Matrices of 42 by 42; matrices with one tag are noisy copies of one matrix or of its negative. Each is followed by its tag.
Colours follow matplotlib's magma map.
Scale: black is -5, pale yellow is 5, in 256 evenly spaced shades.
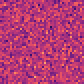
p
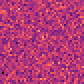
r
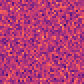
r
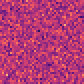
r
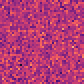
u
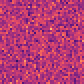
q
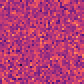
u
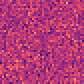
q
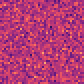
p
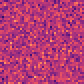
p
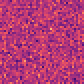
q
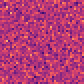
p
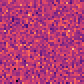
q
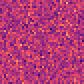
q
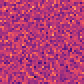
p
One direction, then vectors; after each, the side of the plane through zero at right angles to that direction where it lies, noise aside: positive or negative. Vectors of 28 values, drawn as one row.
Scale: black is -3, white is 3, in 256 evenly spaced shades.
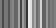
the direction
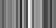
positive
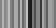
negative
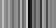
negative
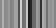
negative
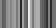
positive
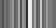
positive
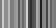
negative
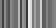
positive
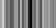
negative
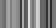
positive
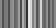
positive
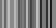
negative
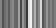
positive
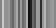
negative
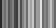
positive
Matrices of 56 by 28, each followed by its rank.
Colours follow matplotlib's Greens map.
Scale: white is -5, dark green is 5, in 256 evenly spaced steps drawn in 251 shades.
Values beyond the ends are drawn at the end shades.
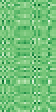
two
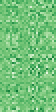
five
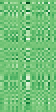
two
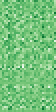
five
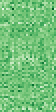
five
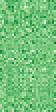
five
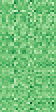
five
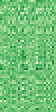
five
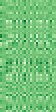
two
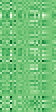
two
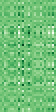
two
